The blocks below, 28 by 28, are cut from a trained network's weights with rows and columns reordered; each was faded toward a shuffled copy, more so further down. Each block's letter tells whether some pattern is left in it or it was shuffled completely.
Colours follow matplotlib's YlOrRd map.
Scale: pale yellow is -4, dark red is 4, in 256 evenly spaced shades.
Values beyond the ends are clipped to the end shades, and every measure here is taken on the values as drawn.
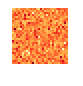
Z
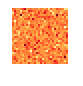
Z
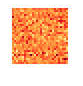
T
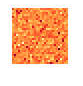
Z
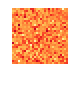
Z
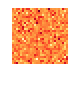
Z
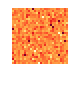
Z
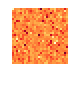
Z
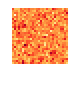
T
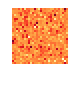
Z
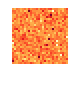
Z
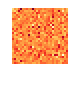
T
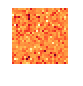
T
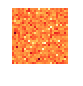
Z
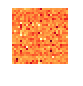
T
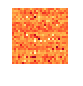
T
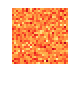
Z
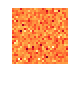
Z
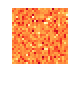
Z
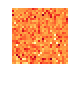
T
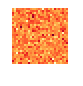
Z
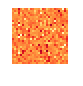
T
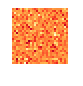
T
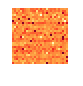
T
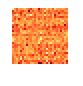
T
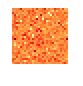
Z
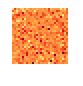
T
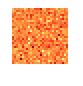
Z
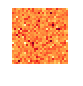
Z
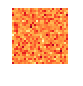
Z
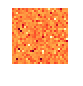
Z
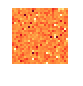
Z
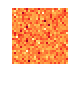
Z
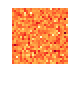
Z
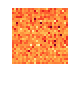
T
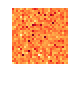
Z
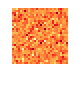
Z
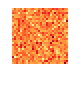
Z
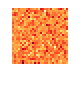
Z
